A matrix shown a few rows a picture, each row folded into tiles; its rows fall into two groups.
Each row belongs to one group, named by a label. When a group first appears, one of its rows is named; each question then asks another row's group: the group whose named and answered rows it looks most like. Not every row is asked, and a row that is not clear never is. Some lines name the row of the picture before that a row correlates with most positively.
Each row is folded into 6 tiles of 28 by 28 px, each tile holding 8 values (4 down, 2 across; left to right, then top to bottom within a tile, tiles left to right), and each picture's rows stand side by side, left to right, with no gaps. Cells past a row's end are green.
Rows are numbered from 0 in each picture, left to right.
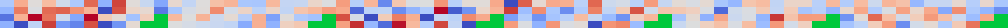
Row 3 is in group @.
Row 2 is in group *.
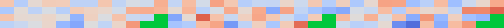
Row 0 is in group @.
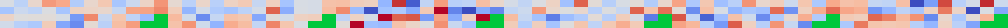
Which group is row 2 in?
*
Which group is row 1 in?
*
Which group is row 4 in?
*
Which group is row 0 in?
@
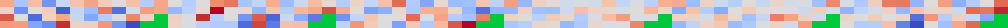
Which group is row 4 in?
@
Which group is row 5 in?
@
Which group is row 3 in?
@
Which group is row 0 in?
*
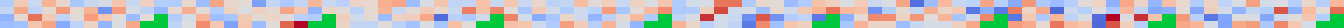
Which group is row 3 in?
*
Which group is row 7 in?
*
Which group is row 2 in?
@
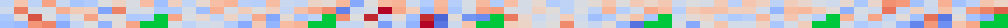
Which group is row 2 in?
@
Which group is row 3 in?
*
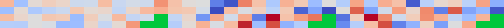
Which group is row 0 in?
@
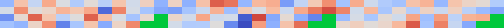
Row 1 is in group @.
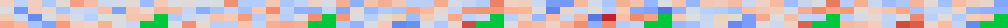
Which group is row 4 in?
@
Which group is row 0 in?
*
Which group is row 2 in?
@
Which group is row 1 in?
*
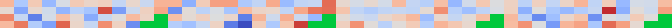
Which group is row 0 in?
*
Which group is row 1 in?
@
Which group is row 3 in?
*
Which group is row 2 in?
*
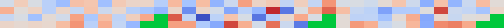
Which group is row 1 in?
*
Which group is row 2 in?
*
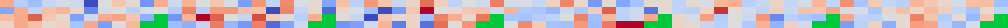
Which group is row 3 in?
*
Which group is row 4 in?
@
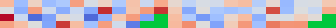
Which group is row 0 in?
*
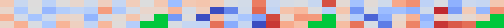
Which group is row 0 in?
*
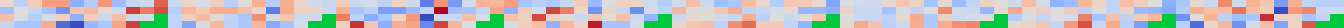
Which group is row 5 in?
*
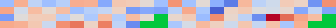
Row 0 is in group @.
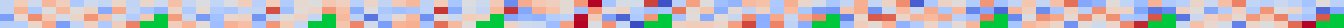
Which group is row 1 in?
*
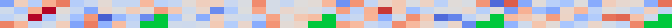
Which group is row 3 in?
@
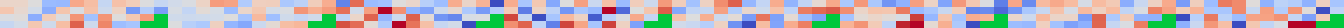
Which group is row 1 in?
@
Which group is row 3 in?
*
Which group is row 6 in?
@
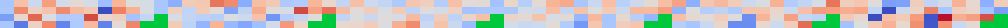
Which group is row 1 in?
@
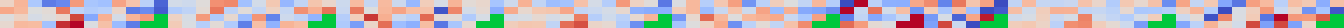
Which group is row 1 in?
@
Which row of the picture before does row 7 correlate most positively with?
5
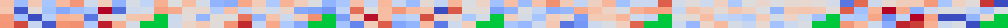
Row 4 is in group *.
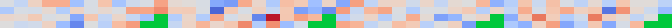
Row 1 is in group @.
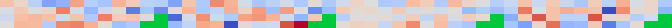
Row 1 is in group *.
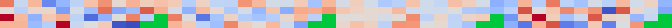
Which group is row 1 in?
*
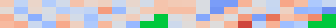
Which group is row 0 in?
*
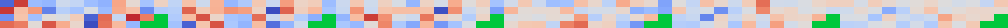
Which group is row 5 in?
@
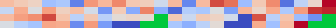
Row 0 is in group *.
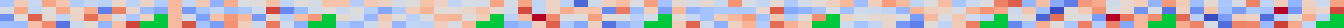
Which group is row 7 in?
*
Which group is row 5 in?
@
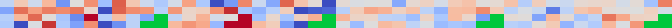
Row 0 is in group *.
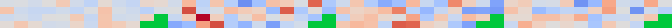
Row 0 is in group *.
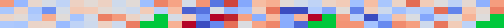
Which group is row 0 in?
@
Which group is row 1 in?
*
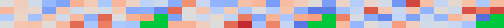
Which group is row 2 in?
*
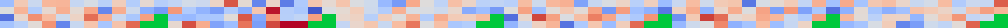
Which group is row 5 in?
@
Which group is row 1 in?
*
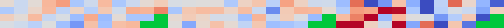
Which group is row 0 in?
@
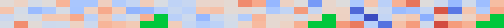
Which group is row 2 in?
*
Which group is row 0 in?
*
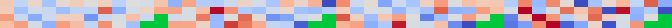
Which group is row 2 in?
*
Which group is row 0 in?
*
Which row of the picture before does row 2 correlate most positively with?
2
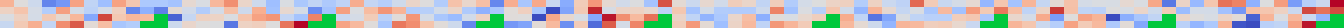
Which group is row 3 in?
@
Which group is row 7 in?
@
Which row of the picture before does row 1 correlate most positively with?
3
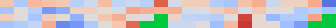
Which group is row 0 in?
@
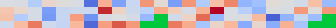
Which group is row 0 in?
*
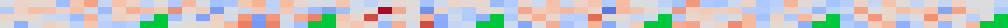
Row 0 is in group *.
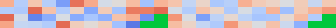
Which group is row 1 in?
*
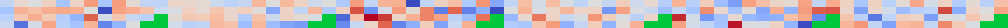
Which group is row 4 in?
*
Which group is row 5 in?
*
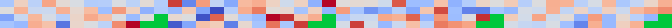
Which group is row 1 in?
@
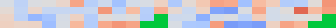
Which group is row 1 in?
@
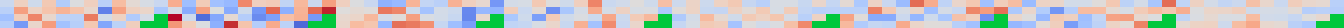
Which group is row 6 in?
@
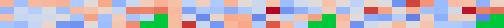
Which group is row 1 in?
*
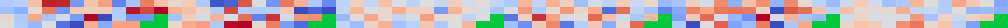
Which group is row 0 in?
@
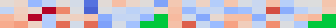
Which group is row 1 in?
*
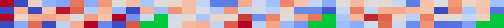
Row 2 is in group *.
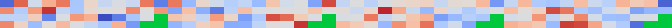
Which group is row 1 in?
@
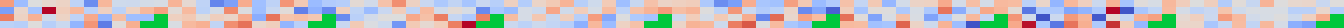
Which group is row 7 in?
*
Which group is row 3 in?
@
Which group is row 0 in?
@
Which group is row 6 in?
*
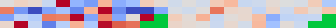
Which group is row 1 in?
@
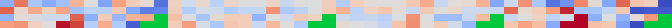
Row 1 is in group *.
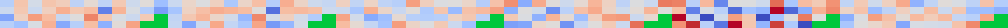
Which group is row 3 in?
@
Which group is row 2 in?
*
